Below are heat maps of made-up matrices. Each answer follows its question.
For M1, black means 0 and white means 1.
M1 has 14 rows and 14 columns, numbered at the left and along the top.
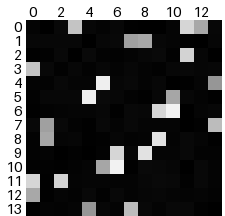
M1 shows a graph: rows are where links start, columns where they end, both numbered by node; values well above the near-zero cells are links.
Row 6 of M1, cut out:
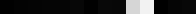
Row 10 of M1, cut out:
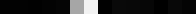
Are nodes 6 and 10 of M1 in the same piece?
yes
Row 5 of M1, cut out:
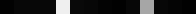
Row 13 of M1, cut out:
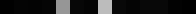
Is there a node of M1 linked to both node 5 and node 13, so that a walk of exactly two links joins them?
yes
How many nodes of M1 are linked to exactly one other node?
3
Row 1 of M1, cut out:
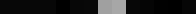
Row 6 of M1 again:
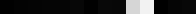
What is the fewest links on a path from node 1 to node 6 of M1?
3
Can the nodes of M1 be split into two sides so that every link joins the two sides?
no
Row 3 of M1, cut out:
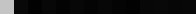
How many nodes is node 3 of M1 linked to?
1
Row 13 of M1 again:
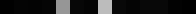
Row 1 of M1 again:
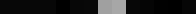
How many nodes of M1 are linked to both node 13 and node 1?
1
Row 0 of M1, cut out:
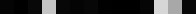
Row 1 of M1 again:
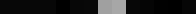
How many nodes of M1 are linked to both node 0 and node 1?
0
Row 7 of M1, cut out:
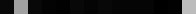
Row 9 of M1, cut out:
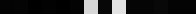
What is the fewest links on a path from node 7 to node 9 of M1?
3
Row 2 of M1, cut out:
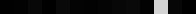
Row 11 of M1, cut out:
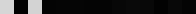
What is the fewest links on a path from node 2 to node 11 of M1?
1
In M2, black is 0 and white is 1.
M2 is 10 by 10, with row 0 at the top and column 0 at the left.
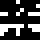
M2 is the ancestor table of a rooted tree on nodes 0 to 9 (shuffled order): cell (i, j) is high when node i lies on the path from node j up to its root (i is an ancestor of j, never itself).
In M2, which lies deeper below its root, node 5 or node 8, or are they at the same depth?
node 8
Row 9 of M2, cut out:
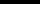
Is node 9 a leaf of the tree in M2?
yes
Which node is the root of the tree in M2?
6
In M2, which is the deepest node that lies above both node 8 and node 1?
7
